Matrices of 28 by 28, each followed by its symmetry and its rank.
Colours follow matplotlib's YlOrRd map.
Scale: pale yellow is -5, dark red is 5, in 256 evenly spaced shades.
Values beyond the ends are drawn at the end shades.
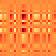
neither, rank one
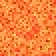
symmetric, full rank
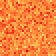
neither, full rank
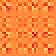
symmetric, rank two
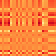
neither, rank one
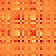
symmetric, rank two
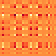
neither, rank one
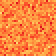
neither, full rank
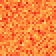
symmetric, full rank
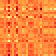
antisymmetric, rank two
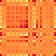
symmetric, rank two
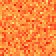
neither, full rank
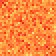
symmetric, full rank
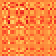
antisymmetric, rank two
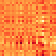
antisymmetric, rank two
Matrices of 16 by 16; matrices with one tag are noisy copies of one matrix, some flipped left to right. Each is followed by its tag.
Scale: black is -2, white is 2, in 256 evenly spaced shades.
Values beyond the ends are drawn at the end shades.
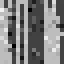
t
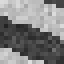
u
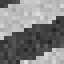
u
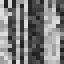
t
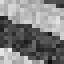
u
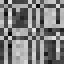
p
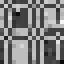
p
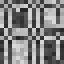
p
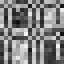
p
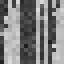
t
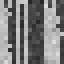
t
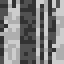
t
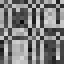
p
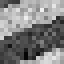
u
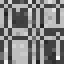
p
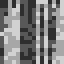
t
